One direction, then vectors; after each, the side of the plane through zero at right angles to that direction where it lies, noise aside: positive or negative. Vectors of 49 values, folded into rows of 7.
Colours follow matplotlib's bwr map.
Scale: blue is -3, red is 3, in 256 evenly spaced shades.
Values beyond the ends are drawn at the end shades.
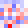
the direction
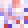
negative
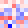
negative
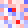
negative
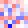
negative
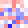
negative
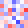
positive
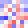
positive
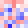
negative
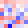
negative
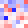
positive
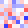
positive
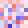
negative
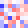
positive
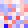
positive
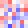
negative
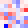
positive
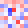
negative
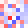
negative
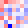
negative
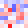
positive
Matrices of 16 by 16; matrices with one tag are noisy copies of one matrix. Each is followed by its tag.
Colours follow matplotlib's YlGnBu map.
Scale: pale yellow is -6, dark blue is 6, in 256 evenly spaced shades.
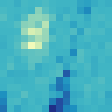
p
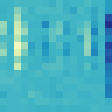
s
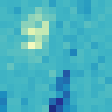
p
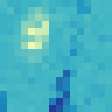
p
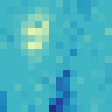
p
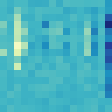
s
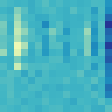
s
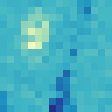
p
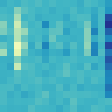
s
